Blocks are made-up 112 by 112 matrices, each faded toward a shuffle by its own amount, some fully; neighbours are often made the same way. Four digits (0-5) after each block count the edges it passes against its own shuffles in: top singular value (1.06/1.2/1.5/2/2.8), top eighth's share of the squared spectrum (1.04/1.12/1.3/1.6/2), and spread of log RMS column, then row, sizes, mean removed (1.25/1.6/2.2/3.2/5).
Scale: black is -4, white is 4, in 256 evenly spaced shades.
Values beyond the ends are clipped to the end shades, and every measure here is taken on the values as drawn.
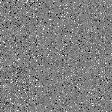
3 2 2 1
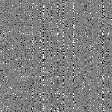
4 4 3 1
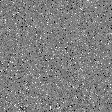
1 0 0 0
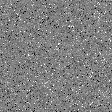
1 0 0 0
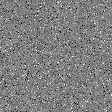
0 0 0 0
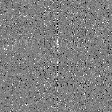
4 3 2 1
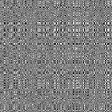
5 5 4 4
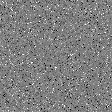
2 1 0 0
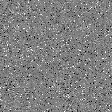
3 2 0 0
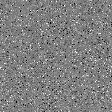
3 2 1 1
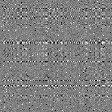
5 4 3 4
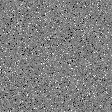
0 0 0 0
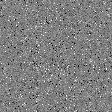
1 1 1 0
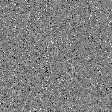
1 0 2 0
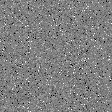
1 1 1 0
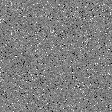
2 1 0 0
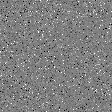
1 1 0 0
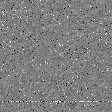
3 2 0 1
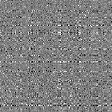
5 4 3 3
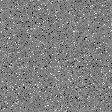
2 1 0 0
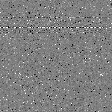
4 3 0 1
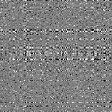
5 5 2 4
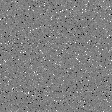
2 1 0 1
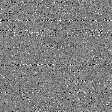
2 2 0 3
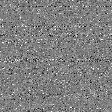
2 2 0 3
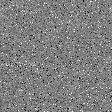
0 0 0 1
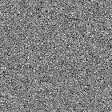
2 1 0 0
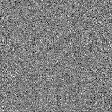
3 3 1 1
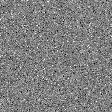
2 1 0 0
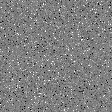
0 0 0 0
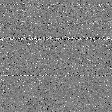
2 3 0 3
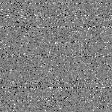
2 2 0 3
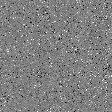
1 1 1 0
